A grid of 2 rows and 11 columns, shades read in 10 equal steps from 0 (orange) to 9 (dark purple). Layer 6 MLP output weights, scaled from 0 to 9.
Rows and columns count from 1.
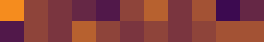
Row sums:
60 57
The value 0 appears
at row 1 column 1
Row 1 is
0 5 6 7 8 5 3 6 4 9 7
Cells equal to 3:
2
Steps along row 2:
down up down up up down up down down same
